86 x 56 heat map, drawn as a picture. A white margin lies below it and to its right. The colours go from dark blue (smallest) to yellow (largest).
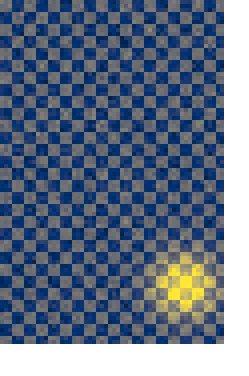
No single row or column stands out from its neighbours. The bottom right is the ninth with the highest average. A single bump stands in the bottom right. The field is checkered.
